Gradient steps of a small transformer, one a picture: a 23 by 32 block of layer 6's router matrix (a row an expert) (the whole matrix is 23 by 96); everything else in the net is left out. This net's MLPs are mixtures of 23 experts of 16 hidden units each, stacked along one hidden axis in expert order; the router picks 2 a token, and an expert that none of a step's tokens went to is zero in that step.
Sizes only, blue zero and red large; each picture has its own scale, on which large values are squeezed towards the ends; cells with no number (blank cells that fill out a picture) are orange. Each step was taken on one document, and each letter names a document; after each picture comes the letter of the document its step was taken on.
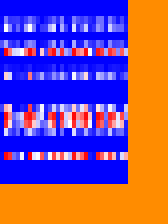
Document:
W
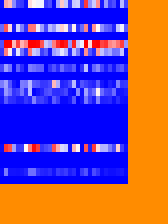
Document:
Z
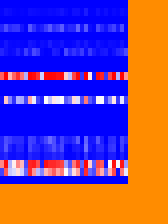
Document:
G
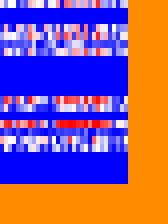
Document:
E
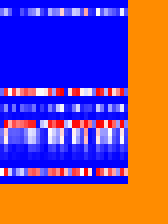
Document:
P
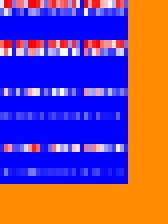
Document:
Z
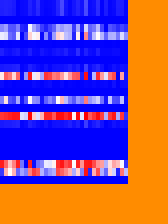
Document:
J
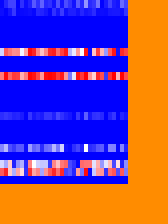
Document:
G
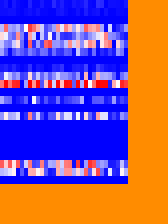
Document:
J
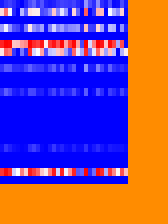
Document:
Z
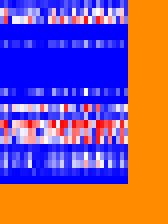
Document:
P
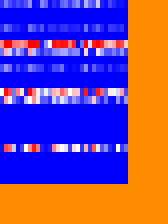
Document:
Z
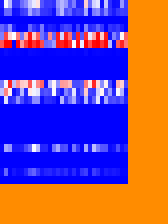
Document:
Z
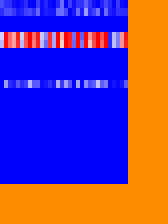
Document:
E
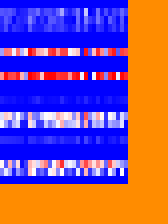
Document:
G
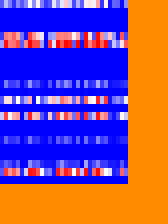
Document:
E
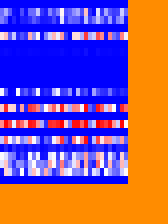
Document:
P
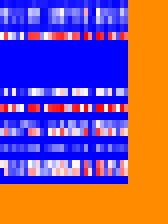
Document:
P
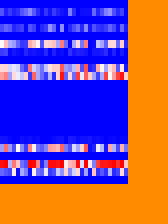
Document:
G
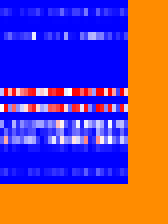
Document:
P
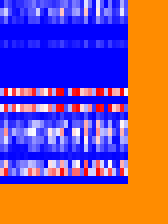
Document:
P
